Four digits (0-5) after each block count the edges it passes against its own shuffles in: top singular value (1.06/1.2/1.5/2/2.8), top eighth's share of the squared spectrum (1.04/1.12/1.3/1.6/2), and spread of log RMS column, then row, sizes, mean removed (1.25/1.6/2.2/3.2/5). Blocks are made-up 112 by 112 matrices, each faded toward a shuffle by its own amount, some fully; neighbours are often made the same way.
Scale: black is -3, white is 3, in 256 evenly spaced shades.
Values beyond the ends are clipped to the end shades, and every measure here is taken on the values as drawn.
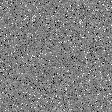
0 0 0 0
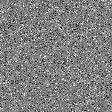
0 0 0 1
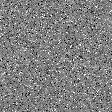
0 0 0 0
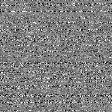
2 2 0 4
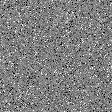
0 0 0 0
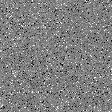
3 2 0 0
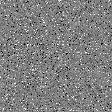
3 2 1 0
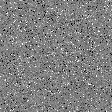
1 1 0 0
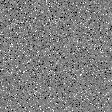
3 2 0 0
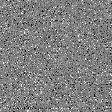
3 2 1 1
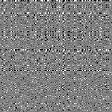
5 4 3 4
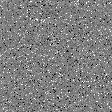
2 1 0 0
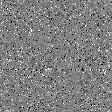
3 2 1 1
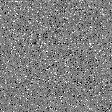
3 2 1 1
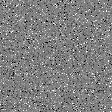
3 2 1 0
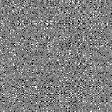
4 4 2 3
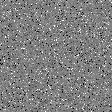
0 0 0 0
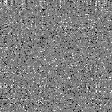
4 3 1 1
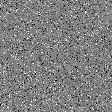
1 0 0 0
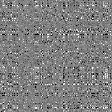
5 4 3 3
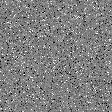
0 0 0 0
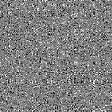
4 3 2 2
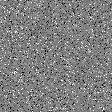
2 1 0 0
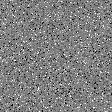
2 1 0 0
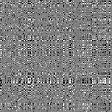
5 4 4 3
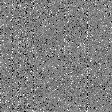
2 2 2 0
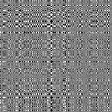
5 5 4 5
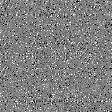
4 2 1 2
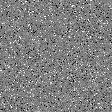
0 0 0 0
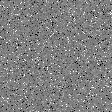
0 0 0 0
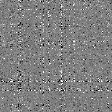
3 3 3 3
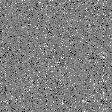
2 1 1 1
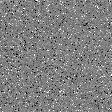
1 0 0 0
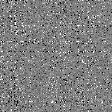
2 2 3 3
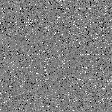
1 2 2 2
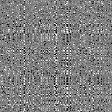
5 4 3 3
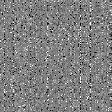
4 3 3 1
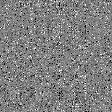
4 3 2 1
